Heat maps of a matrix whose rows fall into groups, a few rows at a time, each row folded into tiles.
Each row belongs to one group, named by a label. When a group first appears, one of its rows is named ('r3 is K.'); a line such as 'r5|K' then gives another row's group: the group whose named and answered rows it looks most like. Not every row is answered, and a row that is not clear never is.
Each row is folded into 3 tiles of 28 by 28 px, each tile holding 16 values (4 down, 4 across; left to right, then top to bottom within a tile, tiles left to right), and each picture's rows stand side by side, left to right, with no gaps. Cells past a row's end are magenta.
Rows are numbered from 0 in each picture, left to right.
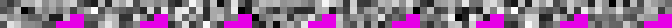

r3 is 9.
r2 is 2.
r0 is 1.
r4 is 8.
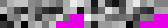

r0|9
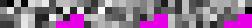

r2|8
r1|1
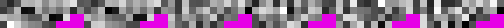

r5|8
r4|8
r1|1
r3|2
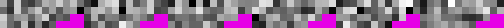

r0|8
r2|2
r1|2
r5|1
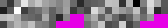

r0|1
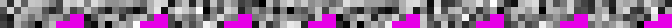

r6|2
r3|1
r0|9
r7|1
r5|8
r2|2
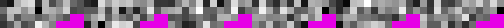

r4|1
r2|2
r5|8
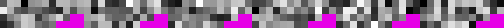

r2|1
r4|2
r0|9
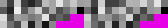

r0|8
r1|8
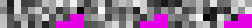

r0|8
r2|9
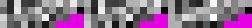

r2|8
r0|8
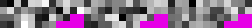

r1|9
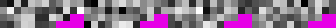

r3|2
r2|2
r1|1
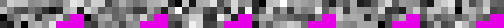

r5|2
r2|9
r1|9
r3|1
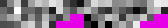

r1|9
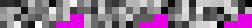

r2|1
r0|2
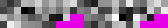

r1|9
